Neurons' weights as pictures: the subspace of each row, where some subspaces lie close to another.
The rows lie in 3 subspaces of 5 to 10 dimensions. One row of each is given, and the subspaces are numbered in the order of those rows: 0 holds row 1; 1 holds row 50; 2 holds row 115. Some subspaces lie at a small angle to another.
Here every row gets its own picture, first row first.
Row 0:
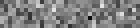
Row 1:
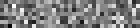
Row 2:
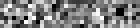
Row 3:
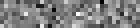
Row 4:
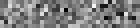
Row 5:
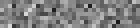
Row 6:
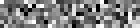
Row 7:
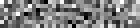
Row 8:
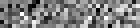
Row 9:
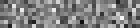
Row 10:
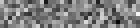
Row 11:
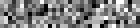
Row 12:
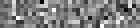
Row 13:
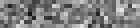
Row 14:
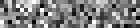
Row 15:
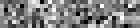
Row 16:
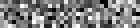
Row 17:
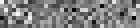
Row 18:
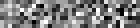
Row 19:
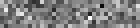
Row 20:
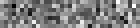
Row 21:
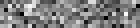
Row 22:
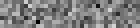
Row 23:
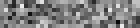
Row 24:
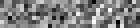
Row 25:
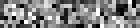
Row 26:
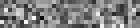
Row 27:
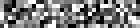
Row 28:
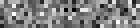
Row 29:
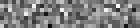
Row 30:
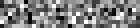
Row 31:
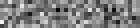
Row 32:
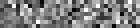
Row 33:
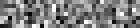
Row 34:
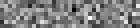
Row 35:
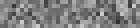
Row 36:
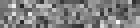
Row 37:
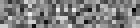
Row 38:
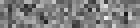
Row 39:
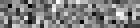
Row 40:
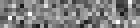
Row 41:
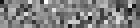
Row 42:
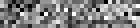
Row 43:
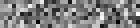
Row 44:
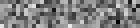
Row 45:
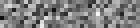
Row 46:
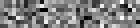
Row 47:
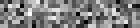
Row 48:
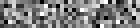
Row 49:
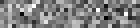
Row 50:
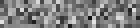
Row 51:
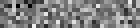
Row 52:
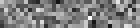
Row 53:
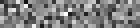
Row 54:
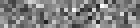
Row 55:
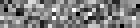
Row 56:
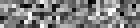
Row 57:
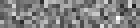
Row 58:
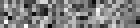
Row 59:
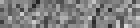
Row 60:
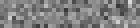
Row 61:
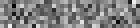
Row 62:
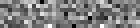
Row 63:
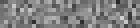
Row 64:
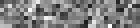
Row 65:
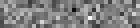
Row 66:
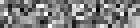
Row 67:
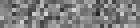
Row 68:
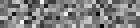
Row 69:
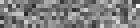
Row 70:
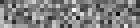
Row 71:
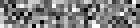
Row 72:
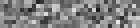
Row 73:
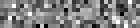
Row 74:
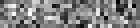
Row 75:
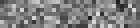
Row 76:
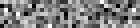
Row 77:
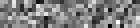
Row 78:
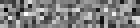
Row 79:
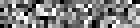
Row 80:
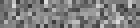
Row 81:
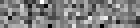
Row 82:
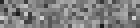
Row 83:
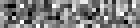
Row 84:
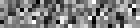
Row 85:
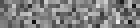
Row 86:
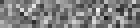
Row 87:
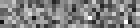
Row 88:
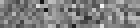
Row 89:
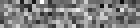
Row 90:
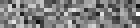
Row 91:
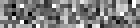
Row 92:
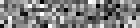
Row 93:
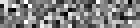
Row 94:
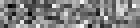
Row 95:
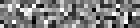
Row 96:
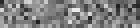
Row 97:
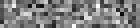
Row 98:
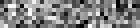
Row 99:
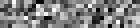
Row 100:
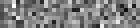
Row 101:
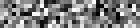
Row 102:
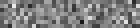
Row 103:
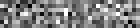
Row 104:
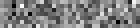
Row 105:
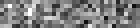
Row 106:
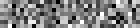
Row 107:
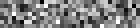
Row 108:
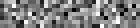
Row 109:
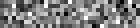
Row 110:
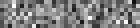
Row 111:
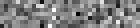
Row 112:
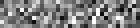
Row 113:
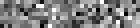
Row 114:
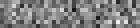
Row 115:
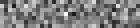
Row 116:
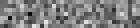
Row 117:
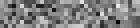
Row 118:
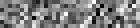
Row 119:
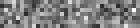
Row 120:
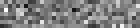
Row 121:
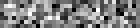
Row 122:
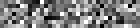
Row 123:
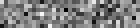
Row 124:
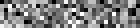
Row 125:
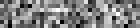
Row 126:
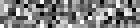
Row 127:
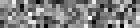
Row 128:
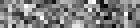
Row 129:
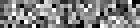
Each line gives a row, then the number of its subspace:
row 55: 1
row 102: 0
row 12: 2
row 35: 1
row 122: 2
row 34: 0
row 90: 2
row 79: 0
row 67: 2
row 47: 1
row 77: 0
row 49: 1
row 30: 1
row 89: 2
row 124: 2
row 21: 1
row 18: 1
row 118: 1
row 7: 2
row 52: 0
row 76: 2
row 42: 2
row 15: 2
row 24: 1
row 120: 0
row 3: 1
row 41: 2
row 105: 0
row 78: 2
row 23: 0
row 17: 1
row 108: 2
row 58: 2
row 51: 2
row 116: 1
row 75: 0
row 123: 1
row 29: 2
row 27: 2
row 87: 0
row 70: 2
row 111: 1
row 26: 0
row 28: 1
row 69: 1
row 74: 0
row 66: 2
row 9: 0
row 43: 2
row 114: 1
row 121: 0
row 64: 0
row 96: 2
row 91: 0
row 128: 1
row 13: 0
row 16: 2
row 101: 2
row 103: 2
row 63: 0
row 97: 2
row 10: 2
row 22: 2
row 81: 2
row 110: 0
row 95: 1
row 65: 0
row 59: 1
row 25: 0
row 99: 0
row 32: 2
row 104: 0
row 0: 1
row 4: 2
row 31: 1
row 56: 1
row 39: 0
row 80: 2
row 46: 2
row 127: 0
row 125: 1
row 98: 0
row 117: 0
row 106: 0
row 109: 2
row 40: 1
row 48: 2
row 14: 2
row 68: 2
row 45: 2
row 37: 1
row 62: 2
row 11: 2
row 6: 1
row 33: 1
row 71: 0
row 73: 1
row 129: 0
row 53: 2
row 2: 0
